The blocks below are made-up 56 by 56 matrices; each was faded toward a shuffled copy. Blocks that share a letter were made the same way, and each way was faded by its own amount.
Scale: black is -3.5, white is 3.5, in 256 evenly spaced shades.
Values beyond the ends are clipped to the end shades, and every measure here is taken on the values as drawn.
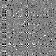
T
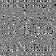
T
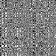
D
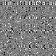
T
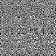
D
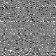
T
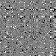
T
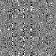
D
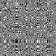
T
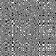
T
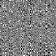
D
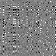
T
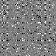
T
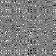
T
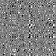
T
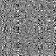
D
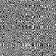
T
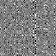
D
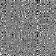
D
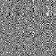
D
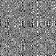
D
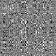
D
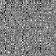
D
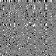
T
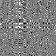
T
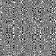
D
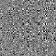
D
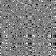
T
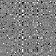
T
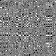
T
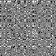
T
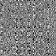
D
